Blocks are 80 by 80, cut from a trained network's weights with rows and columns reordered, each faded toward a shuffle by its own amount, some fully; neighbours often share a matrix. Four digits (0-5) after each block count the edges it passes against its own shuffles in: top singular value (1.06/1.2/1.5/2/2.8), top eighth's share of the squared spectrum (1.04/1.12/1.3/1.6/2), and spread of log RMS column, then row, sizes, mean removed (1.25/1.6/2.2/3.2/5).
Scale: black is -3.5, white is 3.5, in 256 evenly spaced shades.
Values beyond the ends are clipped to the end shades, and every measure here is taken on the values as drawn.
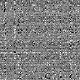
3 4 3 2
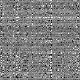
3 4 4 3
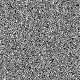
0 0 0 0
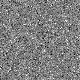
1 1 0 0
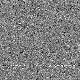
2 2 0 1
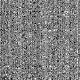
3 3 1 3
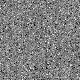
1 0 0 0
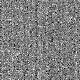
2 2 0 1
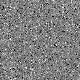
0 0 0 0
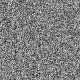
1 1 0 0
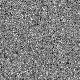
0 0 0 0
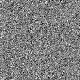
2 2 1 0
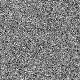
0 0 0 0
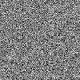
3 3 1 0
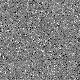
0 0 0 0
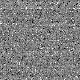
2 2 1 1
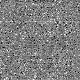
2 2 1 0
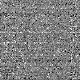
2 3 2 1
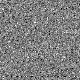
2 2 0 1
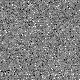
1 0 0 0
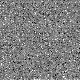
1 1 1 0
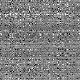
3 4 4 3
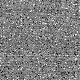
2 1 0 0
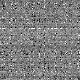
3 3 3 2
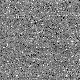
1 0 0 0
